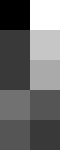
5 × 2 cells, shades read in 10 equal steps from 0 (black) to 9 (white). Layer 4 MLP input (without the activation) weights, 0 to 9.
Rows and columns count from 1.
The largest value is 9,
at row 1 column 2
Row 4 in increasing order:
3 4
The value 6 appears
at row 3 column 2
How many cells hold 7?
1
